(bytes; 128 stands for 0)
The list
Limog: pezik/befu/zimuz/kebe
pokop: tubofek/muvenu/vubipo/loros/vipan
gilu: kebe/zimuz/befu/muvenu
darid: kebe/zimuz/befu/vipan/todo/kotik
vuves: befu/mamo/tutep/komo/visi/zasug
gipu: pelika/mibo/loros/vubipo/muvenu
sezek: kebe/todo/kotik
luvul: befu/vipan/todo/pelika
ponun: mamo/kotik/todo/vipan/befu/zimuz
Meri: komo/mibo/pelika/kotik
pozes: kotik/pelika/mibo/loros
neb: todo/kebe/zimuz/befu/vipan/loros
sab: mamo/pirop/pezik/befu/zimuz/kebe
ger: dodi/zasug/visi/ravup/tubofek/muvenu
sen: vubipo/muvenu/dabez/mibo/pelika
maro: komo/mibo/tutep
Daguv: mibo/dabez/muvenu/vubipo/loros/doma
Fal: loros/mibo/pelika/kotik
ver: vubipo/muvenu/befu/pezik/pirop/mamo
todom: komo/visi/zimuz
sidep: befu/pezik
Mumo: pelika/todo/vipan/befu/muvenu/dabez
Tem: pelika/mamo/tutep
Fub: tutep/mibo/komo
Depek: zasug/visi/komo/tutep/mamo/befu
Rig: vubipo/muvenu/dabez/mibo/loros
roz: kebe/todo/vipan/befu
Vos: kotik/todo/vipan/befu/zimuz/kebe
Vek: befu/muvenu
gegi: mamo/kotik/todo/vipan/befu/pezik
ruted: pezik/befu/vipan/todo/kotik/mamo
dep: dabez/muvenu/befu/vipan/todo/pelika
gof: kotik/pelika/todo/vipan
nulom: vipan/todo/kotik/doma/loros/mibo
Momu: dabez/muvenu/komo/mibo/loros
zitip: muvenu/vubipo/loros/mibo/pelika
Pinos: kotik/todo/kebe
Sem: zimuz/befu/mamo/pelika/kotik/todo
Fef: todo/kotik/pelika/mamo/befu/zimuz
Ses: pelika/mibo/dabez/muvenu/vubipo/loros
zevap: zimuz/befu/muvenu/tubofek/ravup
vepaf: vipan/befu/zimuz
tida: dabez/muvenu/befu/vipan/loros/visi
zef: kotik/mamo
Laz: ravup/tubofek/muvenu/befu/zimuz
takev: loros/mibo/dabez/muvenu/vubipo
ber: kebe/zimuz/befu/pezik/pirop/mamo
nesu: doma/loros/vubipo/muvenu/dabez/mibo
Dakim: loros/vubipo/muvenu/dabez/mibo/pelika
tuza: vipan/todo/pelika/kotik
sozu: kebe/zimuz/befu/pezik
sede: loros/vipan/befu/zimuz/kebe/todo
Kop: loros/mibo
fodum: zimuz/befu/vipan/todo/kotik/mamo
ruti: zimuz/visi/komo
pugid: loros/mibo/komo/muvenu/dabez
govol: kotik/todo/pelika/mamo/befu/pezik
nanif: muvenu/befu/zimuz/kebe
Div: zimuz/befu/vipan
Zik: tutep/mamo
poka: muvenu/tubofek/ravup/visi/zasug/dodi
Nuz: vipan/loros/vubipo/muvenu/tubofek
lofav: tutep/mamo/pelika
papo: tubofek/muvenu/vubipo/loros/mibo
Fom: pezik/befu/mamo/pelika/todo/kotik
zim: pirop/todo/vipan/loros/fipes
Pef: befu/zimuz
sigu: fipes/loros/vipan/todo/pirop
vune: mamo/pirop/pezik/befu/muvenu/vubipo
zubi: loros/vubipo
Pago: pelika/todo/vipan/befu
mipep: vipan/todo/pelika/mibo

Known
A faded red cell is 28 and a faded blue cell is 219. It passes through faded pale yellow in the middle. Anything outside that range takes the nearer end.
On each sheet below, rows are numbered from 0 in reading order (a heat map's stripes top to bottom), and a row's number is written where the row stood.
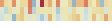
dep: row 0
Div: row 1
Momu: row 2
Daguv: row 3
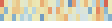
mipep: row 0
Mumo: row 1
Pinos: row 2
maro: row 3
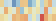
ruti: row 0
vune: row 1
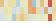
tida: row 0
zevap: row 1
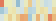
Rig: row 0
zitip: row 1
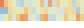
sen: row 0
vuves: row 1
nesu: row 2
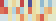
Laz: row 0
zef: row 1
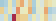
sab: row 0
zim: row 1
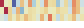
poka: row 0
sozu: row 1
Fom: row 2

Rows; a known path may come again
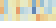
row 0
zim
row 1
zubi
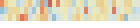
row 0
sen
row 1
maro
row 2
tida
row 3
ponun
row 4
nulom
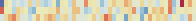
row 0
zef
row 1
Dakim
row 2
govol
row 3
Rig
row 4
Mumo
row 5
gipu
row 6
Div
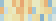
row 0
Sem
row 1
tuza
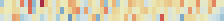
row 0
vuves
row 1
vepaf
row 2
Pago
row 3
gof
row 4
sozu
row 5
gilu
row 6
dep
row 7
roz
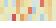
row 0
ber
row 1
fodum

